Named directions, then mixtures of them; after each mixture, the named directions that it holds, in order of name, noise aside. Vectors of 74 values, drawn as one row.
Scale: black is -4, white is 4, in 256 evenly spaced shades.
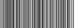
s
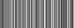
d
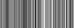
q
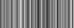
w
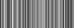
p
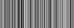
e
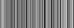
d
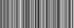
q, w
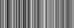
p, q, s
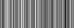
e, q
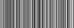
s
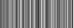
d, q, w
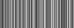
d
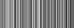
s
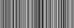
d, s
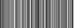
d, w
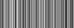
d, p, s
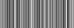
s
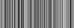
e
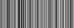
e, p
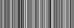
d, e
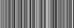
d, w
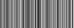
q, w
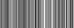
d, q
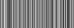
p, q, s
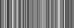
p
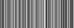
d, p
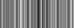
s, w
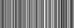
d, w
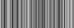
p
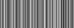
d, p, s
